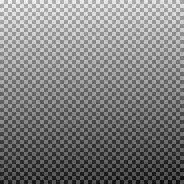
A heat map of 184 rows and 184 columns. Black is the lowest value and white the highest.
No lone cell stands out from its neighbours. No row or column stands out. The field is checkered. Values rise toward the top.
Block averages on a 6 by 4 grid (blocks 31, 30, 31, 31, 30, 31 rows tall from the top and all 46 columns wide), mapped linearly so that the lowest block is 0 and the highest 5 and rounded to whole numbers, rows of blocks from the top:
5555 | 4444 | 3333 | 2222 | 1111 | 0000
